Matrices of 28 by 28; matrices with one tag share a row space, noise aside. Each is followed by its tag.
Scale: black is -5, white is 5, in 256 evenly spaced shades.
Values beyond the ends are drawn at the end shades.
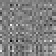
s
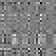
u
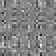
u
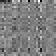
u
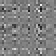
u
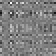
s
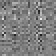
u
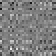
s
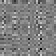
u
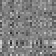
s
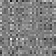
s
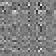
u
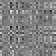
s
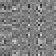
u
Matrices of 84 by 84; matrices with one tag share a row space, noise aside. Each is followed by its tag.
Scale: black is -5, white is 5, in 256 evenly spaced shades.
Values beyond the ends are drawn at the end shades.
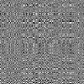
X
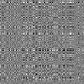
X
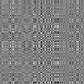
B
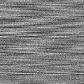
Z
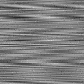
Z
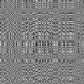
X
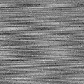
Z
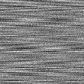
Z
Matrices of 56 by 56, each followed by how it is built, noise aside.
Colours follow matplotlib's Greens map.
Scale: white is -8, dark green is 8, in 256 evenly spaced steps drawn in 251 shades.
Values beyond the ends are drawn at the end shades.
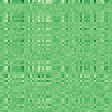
low rank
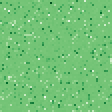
sparse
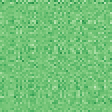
low rank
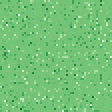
sparse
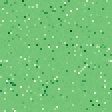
sparse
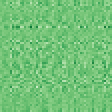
low rank
